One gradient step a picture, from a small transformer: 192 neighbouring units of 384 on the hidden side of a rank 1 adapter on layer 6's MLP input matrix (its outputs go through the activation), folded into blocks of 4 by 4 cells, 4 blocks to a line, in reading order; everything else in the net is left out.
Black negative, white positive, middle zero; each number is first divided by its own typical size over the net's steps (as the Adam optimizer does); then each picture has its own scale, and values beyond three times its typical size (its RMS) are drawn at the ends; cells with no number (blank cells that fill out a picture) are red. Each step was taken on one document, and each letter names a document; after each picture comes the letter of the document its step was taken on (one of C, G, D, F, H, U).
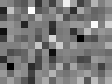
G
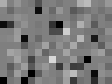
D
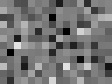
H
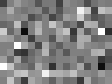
H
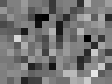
H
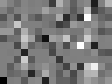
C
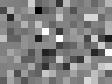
G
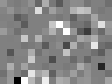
D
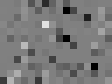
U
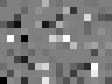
U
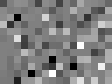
D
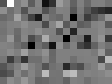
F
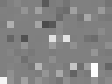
U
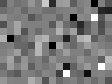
F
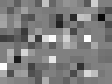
F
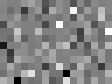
D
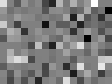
C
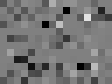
U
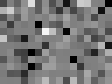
G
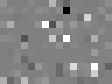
U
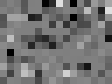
F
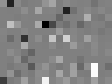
U
